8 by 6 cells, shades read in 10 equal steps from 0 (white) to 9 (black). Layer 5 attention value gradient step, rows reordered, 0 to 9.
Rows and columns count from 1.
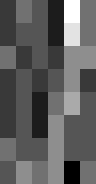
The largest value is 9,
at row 8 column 5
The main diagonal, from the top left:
7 6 6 6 3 6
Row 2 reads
7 6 6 8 1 5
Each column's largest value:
7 7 8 8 9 7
